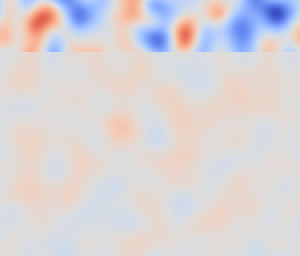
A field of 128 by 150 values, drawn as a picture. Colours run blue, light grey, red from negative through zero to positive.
Lone odd cells: none. Ninth with the lowest average: top right. Average level on the scale: 50%. Mirror symmetry: none. Seam: horizontal, 20% of the way down, the bottom part calmer. Histogram: skewed, a long tail of low values.
